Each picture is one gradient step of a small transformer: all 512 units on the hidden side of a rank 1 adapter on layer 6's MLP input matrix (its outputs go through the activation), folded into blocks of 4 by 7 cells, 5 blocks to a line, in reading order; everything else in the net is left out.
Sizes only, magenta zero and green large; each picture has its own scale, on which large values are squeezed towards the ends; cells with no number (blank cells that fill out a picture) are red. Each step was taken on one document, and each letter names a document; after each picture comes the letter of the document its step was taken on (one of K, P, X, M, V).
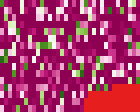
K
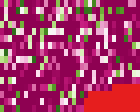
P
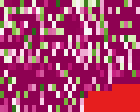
P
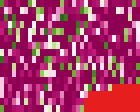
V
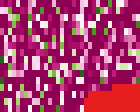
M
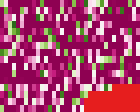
K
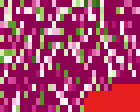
P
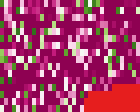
P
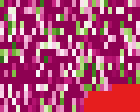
V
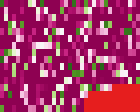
K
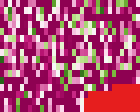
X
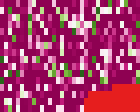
M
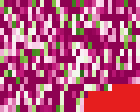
V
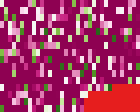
V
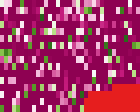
P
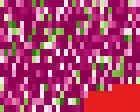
K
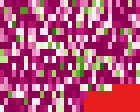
K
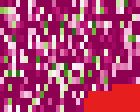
X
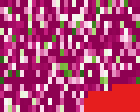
X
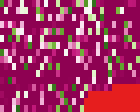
P
